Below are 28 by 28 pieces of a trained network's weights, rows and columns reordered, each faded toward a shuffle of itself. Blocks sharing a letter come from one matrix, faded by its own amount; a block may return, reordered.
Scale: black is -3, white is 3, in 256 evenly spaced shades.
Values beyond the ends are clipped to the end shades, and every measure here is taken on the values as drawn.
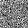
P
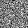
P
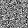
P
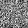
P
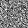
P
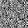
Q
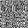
Q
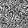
P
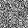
Q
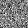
P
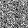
P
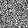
P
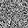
Q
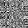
Q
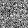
P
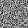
Q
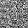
Q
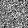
P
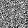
P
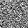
P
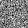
P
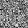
Q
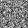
P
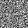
P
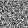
P
